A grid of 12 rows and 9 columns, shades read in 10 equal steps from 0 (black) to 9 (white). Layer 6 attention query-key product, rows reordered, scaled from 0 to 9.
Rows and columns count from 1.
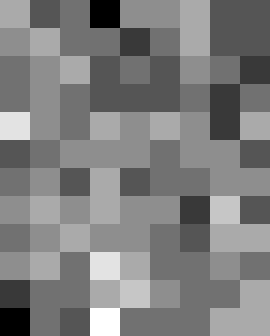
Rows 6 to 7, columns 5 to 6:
5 4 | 3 4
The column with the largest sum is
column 4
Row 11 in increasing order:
2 4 4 4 4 5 6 6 7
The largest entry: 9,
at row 12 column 4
